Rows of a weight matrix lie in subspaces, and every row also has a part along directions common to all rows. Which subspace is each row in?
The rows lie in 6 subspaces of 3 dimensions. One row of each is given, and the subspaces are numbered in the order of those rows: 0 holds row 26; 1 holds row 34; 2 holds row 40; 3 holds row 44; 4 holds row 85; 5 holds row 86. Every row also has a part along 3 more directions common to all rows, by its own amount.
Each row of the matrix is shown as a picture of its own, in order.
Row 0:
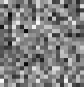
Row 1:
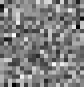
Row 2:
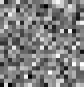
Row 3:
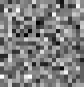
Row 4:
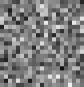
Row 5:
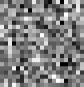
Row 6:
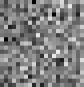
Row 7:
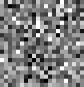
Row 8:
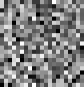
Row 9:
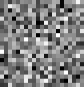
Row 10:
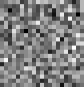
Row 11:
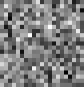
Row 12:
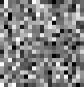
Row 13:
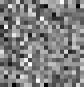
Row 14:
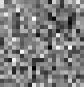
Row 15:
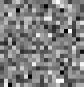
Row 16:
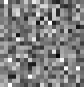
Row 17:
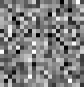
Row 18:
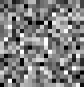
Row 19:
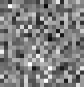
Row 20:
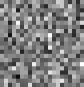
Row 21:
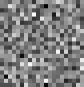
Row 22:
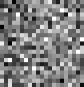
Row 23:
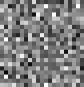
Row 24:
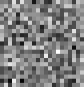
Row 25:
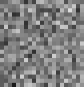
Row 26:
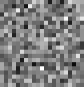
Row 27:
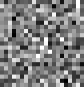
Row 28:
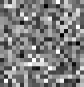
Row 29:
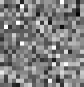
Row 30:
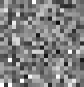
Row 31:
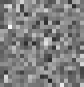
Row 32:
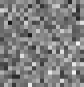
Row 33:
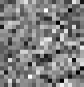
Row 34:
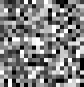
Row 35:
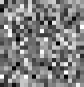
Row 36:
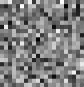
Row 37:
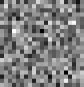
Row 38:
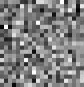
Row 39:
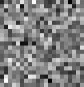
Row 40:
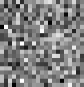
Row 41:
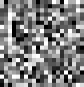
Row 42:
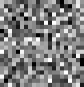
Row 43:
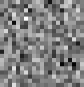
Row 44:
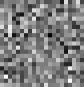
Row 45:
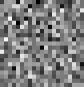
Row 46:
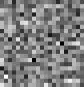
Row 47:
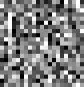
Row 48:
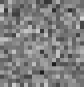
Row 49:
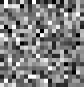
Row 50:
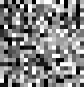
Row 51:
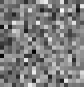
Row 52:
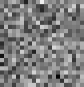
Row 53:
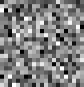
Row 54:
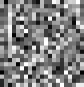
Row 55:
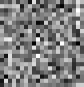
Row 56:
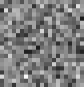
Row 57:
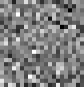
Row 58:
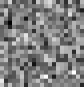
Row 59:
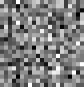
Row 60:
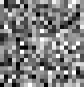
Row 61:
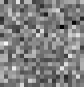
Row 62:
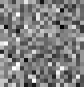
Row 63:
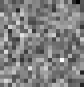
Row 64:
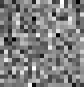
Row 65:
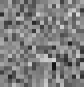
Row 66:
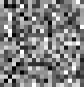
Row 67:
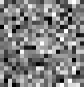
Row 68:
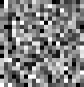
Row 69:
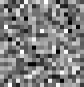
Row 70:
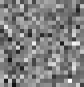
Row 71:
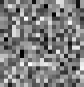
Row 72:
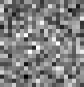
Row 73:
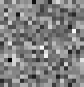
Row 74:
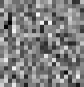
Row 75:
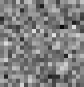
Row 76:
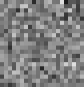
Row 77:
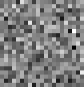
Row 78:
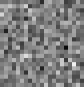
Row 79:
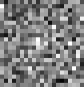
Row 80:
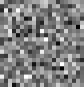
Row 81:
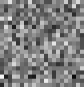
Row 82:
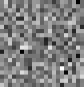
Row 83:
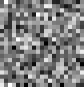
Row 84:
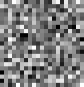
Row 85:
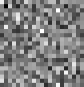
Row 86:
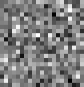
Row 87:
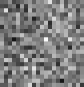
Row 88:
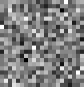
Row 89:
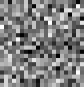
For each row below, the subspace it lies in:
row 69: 1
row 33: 5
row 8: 2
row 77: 2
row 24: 2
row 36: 1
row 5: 0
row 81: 1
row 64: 2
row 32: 0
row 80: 1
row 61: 4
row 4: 4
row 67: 5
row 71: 3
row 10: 5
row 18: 2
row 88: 4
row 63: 2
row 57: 4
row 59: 0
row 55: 3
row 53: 1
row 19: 3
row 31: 5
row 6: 2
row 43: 0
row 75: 4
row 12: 0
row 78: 0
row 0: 4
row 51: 4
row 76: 0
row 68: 4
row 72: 1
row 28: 3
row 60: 0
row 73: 2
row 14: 2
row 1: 1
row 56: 1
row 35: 1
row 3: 1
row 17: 3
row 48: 1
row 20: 0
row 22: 2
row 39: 5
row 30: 2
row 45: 0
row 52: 4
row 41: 4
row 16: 1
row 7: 3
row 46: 3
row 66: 3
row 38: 4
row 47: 5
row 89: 1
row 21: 3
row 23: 3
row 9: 3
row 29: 5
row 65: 5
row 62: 4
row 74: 5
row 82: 5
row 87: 2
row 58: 5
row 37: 4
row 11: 0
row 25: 4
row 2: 0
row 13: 3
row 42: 5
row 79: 1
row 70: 3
